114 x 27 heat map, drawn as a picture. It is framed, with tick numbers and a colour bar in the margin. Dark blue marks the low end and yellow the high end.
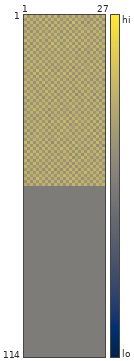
It is made of 2 by 1 panels. Panel 1,1: high, checkered. Panel 2,1: middling, flat.
